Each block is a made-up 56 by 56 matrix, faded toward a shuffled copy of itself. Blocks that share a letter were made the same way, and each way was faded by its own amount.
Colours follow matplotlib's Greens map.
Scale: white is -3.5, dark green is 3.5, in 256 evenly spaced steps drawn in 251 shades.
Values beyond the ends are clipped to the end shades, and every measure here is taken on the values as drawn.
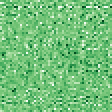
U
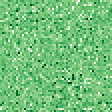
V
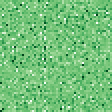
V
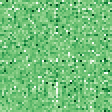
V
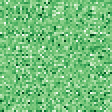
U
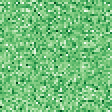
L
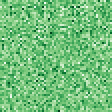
L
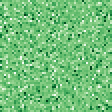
V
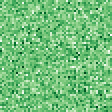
L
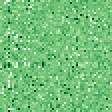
V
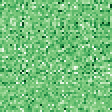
U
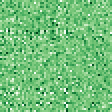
U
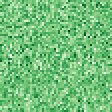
L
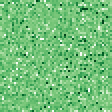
V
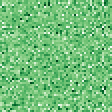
U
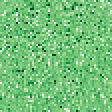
V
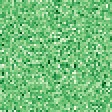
L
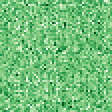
L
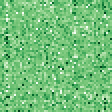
V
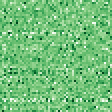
U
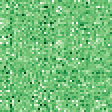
U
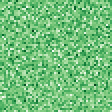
L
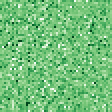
V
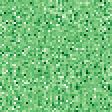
V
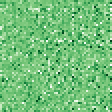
V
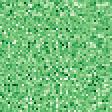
U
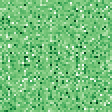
V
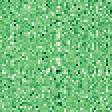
V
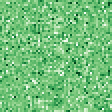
V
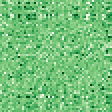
U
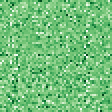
U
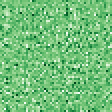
U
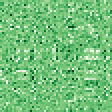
U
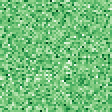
L
